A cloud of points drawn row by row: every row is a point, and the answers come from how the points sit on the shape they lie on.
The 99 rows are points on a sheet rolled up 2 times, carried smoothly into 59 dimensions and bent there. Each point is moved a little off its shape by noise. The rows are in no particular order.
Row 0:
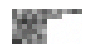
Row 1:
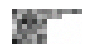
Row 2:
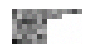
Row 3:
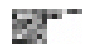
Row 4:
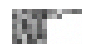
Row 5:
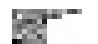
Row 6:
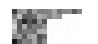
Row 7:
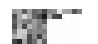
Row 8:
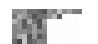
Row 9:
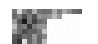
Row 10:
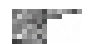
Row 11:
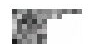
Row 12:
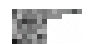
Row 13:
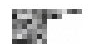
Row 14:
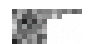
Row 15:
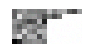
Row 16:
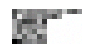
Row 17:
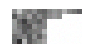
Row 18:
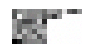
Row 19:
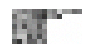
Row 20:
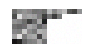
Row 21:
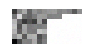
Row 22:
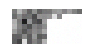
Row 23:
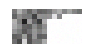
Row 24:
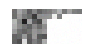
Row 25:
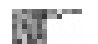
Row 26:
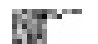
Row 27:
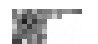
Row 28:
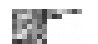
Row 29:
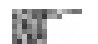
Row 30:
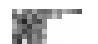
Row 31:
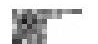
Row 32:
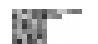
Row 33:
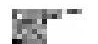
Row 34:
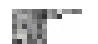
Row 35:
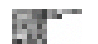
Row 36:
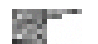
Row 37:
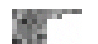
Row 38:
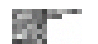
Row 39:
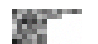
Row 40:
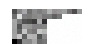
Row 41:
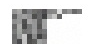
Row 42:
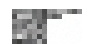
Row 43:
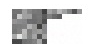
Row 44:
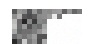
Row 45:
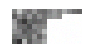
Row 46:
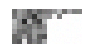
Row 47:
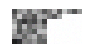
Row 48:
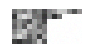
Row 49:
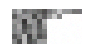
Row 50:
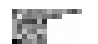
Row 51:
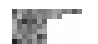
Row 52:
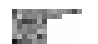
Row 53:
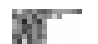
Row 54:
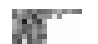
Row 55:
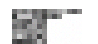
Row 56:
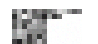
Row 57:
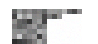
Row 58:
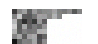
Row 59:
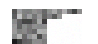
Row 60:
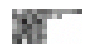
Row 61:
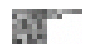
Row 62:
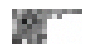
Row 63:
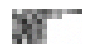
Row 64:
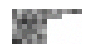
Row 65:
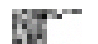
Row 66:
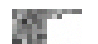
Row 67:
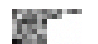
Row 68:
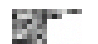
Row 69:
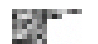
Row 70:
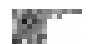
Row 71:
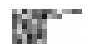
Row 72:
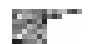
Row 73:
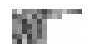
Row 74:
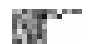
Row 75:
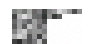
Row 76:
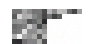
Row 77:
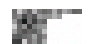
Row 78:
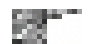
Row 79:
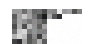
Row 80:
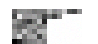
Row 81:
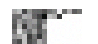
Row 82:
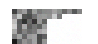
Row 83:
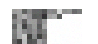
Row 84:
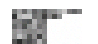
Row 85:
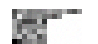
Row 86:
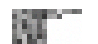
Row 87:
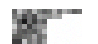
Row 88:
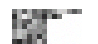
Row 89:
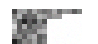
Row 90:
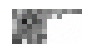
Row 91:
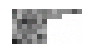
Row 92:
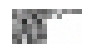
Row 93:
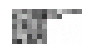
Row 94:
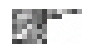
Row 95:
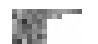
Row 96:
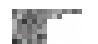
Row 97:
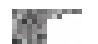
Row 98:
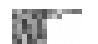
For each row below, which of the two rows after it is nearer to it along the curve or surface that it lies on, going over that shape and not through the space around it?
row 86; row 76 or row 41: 41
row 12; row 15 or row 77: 77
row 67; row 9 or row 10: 9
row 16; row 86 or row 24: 24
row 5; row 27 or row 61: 27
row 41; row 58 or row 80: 58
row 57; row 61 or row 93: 93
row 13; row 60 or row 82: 82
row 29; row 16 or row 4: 4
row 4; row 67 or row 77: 77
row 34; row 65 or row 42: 42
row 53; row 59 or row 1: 1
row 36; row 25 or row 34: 34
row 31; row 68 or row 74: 68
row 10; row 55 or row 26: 55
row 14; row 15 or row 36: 15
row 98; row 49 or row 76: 49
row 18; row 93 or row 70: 70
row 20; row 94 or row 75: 94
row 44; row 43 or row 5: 5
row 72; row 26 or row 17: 26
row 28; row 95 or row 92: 92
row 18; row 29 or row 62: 62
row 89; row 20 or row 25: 20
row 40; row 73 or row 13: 13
